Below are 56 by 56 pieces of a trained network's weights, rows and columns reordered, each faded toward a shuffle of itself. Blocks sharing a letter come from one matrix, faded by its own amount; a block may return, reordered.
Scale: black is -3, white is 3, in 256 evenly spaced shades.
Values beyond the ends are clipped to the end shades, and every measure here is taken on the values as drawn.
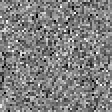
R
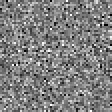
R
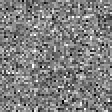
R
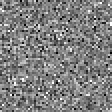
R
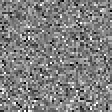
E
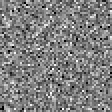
R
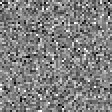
R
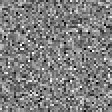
R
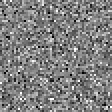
R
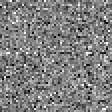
E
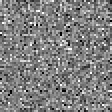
E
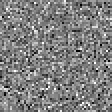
R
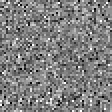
E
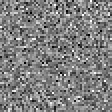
R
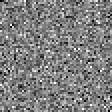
R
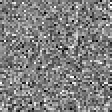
R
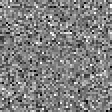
R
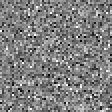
E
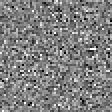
E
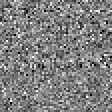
R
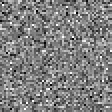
R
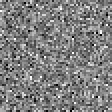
R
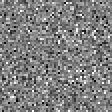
E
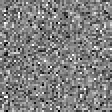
E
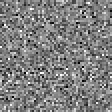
R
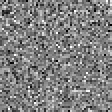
R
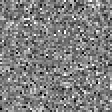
E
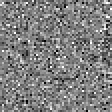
E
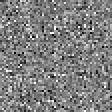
E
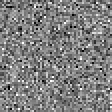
R
